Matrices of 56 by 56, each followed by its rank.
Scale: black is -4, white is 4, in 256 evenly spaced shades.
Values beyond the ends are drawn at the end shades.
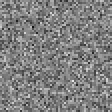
full rank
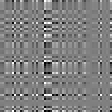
one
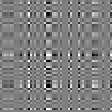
one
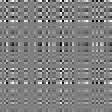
one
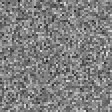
full rank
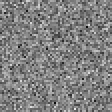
full rank
